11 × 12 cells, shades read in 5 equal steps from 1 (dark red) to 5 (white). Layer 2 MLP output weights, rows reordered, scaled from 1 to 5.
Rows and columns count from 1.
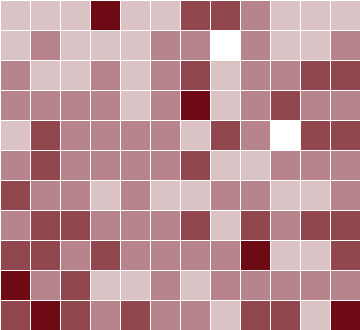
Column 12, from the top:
4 3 2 3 2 3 3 2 2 3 1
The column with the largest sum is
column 8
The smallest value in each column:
1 1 2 1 2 3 1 2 1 2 2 1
